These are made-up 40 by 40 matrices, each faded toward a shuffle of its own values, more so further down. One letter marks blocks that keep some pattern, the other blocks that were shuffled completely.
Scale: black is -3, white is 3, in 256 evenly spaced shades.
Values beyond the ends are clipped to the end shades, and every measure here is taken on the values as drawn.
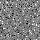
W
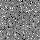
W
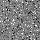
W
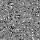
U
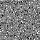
U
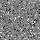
U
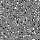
U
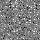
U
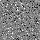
W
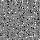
U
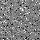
U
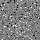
W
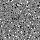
U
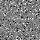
U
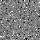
U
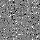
U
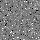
W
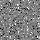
U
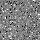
U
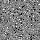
U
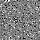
U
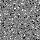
W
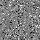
U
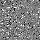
U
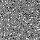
U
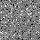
U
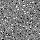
W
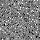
W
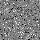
W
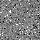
U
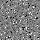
U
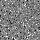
W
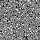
W
